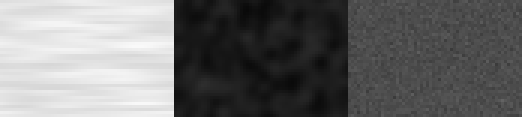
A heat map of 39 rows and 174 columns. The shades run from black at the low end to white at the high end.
The table splits into one row of 3 panels. Panel 1,1: very high, streaked across, faint in contrast. Panel 1,2: very low, blotchy, faint in contrast. Panel 1,3: low, fine-grained, faint in contrast.
